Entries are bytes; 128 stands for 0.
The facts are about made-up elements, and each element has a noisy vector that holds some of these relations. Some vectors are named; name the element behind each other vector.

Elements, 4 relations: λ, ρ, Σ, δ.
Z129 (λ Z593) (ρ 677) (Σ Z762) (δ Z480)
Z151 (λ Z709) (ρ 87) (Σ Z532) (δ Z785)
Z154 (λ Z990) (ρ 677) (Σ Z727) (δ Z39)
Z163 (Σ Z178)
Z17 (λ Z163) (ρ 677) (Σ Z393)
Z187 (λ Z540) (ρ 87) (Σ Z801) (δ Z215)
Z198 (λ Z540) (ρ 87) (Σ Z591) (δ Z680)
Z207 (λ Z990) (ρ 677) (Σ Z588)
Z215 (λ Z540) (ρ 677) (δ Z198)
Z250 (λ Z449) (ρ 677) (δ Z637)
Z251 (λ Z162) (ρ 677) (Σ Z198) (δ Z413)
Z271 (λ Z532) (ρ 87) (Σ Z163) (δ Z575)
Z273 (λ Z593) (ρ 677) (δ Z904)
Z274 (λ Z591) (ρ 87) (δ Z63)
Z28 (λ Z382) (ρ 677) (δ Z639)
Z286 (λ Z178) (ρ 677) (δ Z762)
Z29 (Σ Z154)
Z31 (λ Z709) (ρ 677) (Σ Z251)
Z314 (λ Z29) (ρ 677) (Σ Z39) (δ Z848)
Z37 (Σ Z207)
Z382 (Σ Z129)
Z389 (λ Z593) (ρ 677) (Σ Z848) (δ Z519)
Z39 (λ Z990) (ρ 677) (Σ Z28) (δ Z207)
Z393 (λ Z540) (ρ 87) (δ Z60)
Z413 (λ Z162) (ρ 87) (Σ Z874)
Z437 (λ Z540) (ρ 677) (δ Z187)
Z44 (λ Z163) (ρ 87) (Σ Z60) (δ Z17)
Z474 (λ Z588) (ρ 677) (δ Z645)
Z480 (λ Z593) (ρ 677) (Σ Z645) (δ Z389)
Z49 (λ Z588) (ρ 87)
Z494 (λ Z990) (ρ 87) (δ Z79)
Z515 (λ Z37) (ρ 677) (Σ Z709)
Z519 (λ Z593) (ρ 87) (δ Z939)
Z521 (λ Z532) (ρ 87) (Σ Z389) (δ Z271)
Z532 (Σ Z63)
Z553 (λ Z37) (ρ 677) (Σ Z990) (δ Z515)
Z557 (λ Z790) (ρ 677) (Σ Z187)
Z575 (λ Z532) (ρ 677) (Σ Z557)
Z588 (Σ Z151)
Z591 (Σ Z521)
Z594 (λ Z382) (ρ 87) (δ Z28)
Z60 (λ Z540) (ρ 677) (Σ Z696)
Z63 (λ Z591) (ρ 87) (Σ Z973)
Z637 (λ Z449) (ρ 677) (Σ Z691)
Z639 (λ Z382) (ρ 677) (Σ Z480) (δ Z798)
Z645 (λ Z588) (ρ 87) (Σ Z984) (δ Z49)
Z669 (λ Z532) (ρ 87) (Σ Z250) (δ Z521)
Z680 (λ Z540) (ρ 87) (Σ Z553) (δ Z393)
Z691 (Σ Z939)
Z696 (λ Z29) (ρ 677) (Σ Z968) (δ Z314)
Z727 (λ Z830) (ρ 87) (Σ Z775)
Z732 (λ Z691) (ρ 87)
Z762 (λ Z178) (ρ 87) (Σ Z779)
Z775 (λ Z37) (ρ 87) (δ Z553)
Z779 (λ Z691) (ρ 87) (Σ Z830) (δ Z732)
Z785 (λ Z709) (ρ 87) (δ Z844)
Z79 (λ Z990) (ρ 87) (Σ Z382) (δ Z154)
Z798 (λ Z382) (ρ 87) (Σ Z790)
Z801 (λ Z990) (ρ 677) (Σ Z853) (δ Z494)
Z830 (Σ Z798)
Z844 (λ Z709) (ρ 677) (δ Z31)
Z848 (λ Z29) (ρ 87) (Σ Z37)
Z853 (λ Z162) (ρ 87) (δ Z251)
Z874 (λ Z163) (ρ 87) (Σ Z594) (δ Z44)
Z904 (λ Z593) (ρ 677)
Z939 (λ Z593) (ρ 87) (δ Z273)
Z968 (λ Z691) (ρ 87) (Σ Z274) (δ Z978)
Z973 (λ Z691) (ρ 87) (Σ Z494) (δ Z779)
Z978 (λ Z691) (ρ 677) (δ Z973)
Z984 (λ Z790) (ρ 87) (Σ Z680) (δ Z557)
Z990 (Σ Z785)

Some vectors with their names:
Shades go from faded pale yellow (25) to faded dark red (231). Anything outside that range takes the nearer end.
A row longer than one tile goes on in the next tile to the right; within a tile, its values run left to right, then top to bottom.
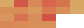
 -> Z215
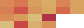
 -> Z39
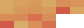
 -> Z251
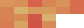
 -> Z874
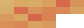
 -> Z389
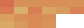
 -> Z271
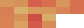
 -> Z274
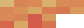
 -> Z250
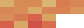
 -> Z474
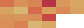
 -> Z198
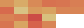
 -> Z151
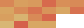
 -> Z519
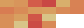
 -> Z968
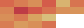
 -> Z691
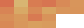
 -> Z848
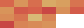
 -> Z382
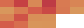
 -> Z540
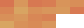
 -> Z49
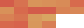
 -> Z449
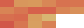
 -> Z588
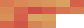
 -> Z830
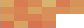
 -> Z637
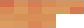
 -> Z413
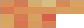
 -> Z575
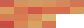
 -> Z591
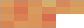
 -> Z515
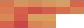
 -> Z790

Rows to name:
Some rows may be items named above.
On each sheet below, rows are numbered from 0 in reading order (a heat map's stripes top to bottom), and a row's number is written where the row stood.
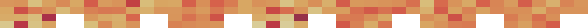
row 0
Z273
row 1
Z732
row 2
Z215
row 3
Z904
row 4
Z591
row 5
Z480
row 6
Z553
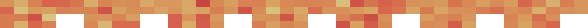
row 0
Z151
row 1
Z978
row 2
Z594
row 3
Z521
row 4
Z437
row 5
Z762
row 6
Z553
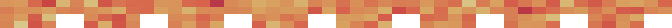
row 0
Z968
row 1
Z437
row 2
Z187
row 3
Z251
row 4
Z79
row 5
Z639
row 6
Z691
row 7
Z709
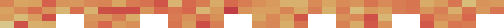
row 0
Z939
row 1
Z593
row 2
Z801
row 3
Z31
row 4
Z669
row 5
Z28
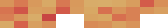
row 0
Z154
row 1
Z389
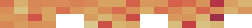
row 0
Z521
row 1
Z939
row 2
Z393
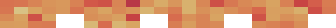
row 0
Z785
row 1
Z680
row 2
Z63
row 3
Z494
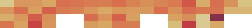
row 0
Z129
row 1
Z645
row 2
Z60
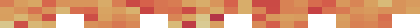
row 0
Z939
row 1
Z494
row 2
Z207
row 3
Z990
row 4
Z844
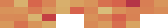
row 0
Z798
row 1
Z187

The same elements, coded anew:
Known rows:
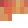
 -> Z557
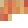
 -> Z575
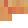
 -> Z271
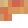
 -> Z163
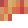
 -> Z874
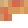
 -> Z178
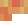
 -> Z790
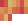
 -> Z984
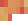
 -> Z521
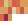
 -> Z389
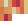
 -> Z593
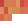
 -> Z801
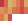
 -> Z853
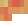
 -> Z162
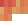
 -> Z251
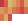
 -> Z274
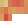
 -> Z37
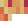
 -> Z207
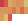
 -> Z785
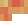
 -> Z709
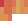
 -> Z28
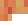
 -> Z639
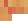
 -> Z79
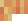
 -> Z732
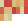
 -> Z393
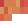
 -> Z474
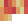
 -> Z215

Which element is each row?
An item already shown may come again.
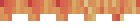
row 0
Z553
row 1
Z553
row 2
Z553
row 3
Z732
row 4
Z154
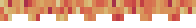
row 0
Z207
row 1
Z63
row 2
Z540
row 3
Z990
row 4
Z129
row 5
Z28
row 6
Z480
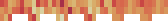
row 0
Z669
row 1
Z904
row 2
Z187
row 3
Z939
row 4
Z978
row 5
Z978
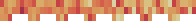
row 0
Z151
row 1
Z727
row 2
Z984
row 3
Z532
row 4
Z680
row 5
Z519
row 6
Z198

